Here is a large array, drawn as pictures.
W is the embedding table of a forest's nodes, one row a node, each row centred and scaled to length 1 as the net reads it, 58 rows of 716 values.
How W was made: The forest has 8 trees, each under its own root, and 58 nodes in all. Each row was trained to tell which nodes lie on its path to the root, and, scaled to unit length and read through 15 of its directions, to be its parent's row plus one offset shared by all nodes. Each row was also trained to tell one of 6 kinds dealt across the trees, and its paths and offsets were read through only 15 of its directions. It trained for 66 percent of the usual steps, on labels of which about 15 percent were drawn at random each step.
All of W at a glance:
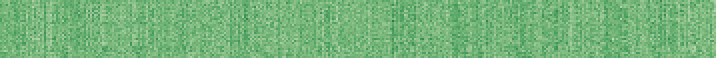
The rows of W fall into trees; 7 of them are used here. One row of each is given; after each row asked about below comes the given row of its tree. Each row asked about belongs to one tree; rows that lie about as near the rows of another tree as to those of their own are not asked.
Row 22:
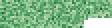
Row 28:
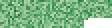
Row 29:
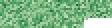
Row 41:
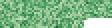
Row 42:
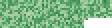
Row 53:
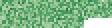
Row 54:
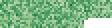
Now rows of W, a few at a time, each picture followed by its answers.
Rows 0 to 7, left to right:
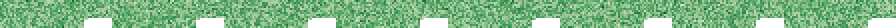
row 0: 29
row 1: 54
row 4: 41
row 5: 29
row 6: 22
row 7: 41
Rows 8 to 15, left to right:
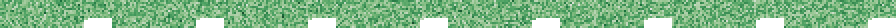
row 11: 29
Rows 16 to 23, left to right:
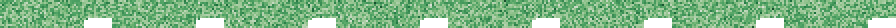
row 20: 29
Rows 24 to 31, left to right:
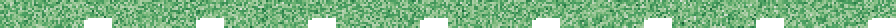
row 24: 41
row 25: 22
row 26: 22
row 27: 42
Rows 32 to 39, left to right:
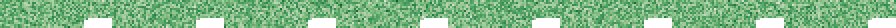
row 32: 53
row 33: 22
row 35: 29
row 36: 41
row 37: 22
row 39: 29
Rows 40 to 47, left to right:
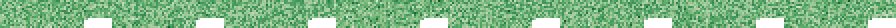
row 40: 22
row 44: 29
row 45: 22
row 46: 54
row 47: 22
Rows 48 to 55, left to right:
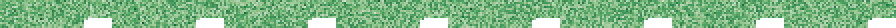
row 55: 42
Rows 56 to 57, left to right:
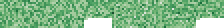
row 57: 29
